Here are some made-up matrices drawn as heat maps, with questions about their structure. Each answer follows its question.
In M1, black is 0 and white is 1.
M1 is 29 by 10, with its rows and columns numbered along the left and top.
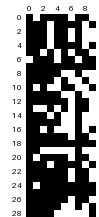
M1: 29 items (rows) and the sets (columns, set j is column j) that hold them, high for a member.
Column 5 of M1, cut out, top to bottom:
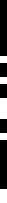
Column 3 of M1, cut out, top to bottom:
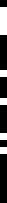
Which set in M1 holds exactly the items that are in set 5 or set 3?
8
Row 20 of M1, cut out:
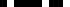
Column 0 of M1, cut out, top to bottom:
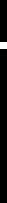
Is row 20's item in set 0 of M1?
no
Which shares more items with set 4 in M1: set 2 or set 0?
set 2
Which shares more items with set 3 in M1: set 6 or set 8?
set 8
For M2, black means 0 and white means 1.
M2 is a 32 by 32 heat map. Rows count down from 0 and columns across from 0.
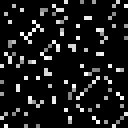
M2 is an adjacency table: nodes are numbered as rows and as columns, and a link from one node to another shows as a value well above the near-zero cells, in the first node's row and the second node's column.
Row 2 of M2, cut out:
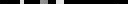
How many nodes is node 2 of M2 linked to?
5
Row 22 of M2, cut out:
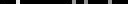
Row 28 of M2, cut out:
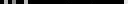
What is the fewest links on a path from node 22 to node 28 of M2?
6
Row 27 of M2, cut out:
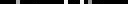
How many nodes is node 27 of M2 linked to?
4
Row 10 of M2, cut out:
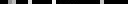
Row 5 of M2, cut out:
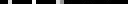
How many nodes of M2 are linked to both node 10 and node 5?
1
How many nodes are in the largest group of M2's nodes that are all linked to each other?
3
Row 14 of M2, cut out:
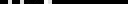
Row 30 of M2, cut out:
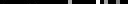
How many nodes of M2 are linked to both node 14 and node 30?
0
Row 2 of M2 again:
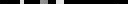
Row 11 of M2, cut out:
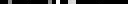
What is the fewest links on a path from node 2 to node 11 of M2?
1
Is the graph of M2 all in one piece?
yes
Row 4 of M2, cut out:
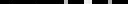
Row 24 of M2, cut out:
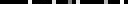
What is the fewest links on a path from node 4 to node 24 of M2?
5
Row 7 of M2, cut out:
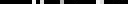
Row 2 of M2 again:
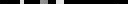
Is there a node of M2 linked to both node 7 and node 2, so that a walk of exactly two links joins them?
yes
